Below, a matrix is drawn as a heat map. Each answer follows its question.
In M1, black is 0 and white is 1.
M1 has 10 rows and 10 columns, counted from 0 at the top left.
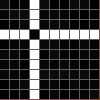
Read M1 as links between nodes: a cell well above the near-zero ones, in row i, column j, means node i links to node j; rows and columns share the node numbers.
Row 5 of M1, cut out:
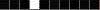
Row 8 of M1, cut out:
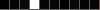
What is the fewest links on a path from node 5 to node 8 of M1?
2
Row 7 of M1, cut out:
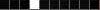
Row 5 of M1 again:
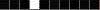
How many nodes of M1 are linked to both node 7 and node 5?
1
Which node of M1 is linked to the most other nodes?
node 3
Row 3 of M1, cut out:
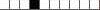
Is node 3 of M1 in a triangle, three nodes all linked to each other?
no
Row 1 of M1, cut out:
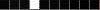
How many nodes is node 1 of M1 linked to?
1
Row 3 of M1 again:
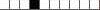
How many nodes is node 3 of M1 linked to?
9
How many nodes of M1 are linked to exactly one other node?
9
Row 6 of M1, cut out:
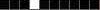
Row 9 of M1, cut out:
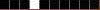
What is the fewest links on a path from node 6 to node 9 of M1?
2
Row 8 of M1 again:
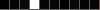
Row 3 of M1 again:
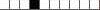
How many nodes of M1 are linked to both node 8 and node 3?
0
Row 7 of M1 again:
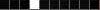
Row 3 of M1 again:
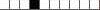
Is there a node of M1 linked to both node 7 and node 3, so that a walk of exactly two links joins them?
no
